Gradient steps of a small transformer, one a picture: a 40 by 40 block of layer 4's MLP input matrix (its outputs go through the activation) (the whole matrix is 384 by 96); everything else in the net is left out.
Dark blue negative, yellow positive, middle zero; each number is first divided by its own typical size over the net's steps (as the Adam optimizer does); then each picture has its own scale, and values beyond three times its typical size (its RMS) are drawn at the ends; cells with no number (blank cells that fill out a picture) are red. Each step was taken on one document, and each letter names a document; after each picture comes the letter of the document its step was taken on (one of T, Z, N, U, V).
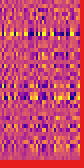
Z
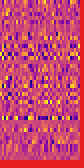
Z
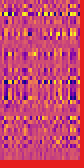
Z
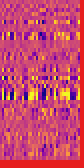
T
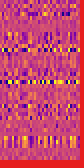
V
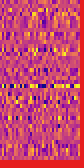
T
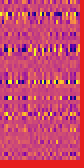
V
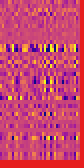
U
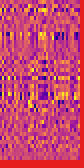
T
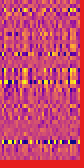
Z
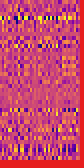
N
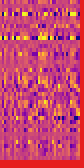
T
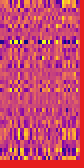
N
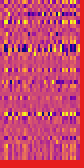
V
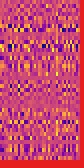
N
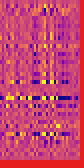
U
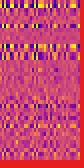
U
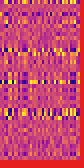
V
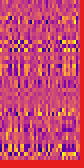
N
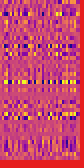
V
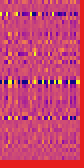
V
